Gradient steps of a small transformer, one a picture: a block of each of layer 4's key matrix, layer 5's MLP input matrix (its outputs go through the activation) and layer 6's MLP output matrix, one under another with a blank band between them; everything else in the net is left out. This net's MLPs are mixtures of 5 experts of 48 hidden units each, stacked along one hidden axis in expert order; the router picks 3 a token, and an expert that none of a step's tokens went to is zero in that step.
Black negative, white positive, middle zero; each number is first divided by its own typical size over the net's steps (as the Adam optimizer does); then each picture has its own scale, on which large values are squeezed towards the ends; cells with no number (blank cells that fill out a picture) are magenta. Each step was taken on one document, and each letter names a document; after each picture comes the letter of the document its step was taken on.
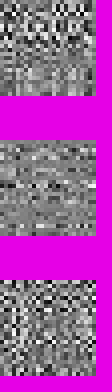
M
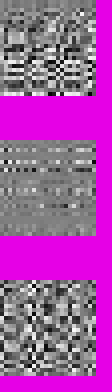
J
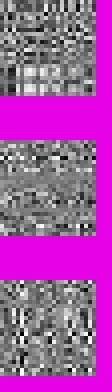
M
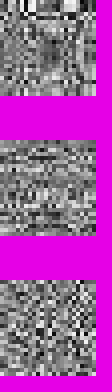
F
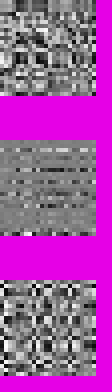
J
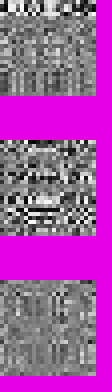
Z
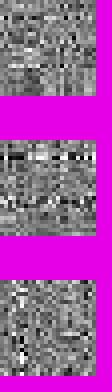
M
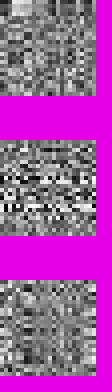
Z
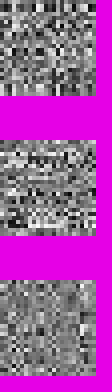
F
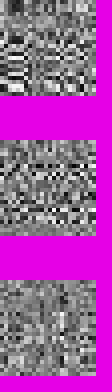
Z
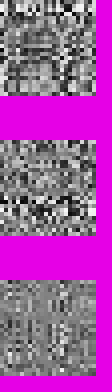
Z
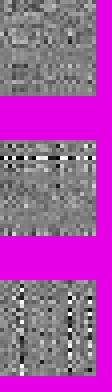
M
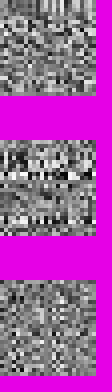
F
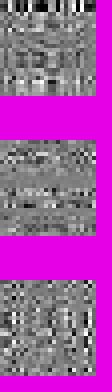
M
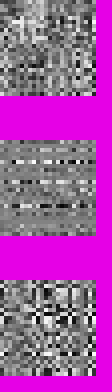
J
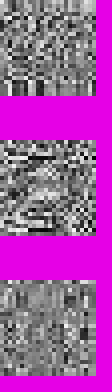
F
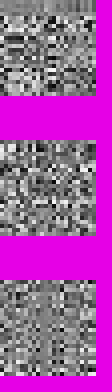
Z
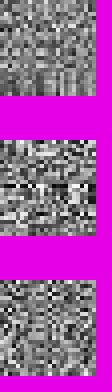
F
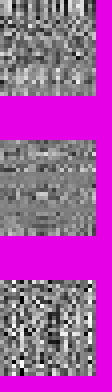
M
